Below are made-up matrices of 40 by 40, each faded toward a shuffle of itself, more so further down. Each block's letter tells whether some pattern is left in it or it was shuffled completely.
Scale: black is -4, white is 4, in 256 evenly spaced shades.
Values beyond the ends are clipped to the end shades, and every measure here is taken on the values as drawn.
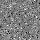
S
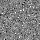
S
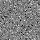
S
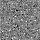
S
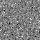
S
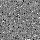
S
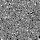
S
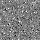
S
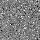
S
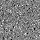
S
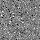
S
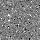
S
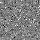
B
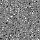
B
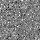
B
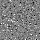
B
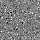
B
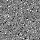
S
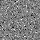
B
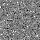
S
